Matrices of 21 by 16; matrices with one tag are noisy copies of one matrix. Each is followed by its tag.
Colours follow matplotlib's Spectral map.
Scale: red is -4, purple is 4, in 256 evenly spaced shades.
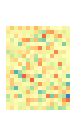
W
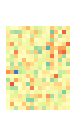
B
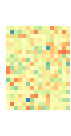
B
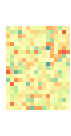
B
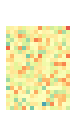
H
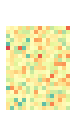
H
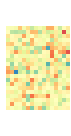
B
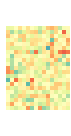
B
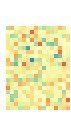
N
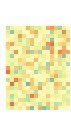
B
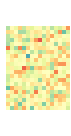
H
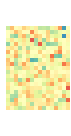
N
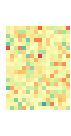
H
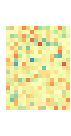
N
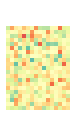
N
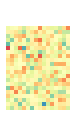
H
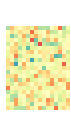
N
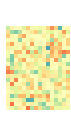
B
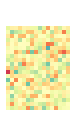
B
